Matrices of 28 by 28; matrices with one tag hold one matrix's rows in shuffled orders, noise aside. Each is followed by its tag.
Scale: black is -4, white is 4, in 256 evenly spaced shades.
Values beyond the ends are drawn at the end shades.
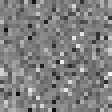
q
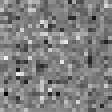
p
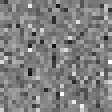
q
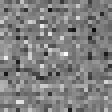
p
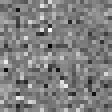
p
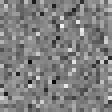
q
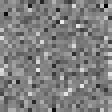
q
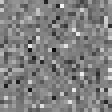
q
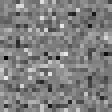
p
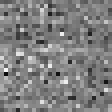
p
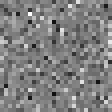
q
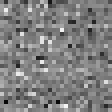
p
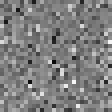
q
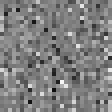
q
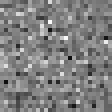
p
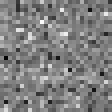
p
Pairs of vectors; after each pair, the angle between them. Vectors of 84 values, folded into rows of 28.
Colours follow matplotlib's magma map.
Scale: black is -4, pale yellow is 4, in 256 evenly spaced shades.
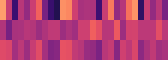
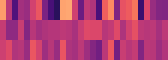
nearly parallel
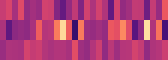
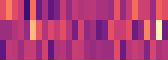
partly aligned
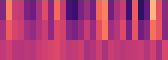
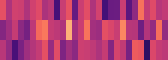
orthogonal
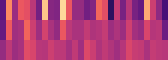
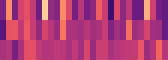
nearly parallel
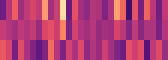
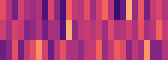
nearly opposite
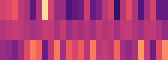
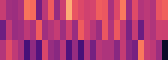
partly opposed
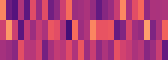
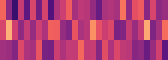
nearly parallel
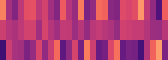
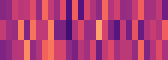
orthogonal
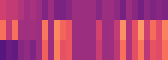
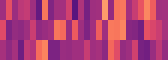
orthogonal
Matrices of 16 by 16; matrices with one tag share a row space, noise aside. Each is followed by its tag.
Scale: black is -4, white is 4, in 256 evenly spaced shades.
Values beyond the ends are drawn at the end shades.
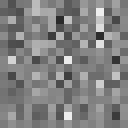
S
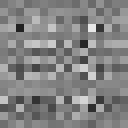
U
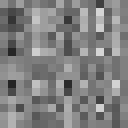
S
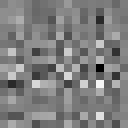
S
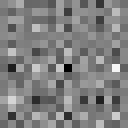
S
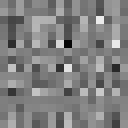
S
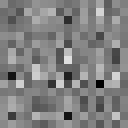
S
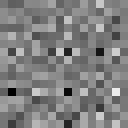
S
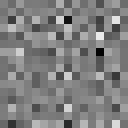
S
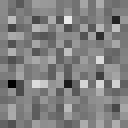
S
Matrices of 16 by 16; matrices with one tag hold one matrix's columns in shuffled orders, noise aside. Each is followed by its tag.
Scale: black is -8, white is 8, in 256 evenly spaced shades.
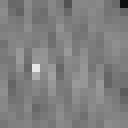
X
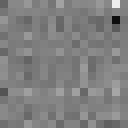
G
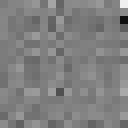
G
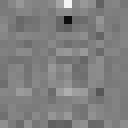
G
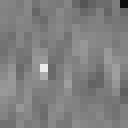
X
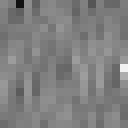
X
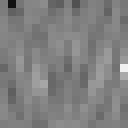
X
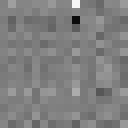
G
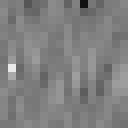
X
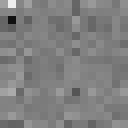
G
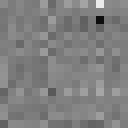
G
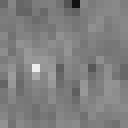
X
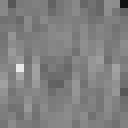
X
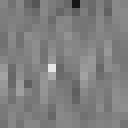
X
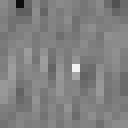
X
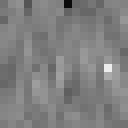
X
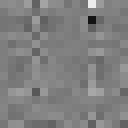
G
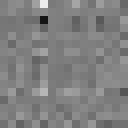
G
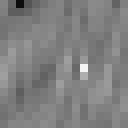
X
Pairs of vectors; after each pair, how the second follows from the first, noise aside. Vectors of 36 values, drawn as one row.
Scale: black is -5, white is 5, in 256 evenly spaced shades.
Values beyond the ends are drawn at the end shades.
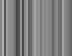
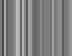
negated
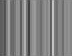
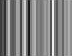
scaled up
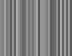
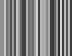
scaled up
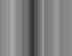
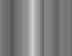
negated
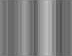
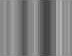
negated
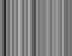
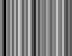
scaled up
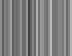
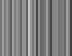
negated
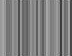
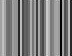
scaled up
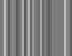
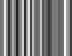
scaled up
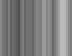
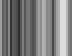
scaled up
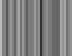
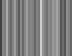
negated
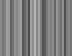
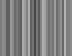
negated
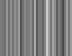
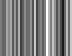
scaled up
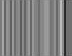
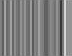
negated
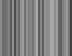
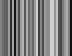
scaled up
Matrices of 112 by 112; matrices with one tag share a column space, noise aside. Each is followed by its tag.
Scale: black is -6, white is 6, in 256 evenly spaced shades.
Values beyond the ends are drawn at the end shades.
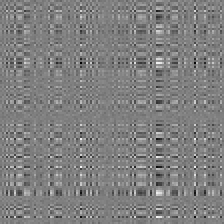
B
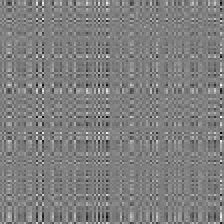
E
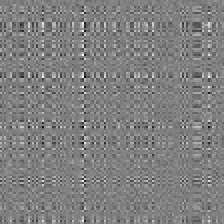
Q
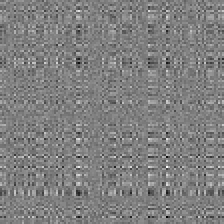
B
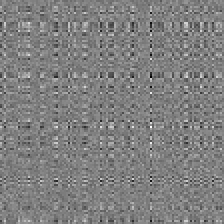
Q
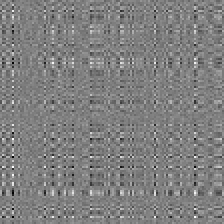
B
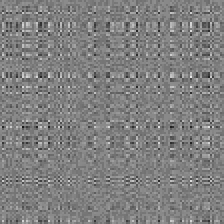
Q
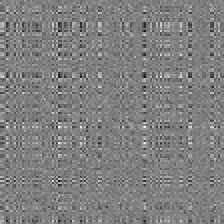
Q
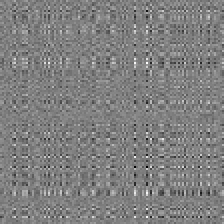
B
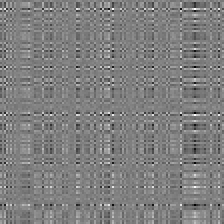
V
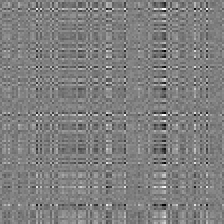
V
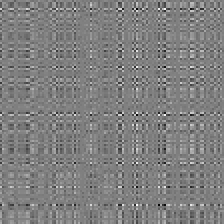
V
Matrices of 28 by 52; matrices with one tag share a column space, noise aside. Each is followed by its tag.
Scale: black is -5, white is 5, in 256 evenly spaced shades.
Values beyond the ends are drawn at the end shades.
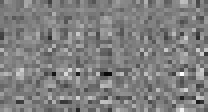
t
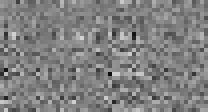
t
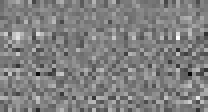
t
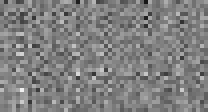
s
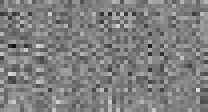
s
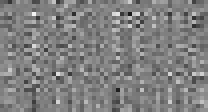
s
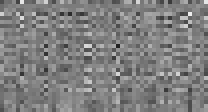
s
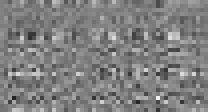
t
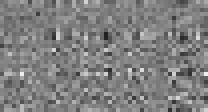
t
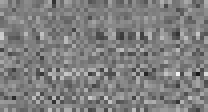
t
